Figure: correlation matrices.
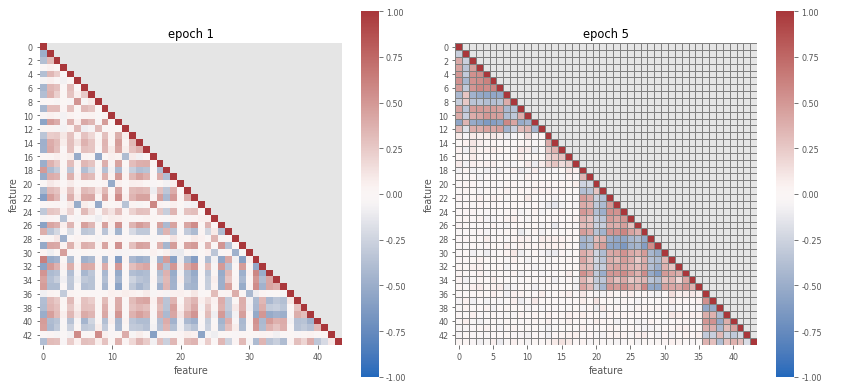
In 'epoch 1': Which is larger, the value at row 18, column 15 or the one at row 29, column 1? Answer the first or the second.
the second
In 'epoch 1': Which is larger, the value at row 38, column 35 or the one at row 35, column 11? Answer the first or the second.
the first
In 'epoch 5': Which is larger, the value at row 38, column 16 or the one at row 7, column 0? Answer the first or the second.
the first
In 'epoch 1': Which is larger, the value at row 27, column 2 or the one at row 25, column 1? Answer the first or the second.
the second
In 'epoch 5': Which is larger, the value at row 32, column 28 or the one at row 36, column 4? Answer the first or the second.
the second
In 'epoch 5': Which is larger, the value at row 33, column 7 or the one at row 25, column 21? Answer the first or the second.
the first
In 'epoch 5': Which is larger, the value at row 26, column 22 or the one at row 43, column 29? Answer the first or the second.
the first
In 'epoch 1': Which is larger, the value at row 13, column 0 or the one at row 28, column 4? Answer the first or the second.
the second
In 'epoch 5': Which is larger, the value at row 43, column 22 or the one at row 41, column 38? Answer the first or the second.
the first
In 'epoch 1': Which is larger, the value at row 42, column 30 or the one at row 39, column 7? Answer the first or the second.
the second
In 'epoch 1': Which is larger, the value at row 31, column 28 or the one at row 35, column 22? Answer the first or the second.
the first
